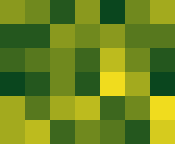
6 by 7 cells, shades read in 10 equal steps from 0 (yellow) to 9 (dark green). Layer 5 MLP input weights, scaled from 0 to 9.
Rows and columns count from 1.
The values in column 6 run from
3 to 8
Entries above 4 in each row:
4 5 6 5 3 4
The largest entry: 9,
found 3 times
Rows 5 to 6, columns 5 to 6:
7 5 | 6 8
